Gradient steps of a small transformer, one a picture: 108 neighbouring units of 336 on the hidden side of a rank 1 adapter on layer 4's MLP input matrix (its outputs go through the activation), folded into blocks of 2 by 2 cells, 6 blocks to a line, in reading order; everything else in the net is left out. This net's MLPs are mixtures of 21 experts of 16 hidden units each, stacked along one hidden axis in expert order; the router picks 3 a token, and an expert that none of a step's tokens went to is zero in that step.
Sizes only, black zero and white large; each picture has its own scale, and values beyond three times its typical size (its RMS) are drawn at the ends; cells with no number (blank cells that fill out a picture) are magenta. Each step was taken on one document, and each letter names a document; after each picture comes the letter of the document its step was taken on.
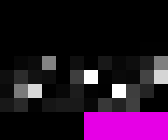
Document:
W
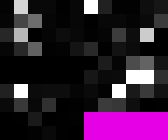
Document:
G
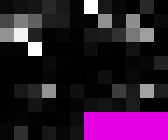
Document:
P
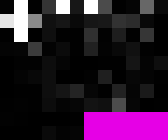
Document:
P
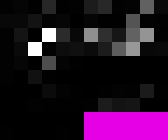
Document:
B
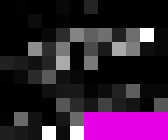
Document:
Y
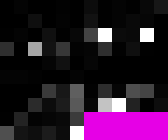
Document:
Y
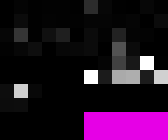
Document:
G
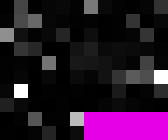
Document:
G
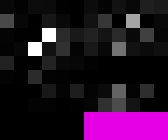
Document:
B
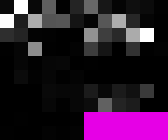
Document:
P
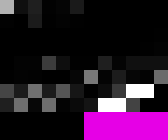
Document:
W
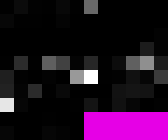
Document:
W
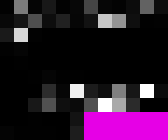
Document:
P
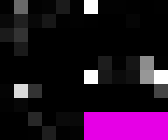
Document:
G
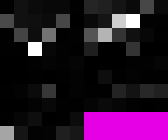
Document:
P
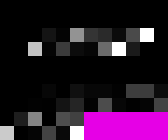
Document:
Y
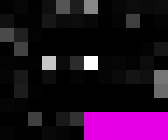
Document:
G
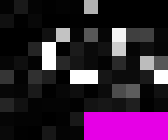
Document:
W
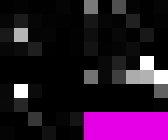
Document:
G
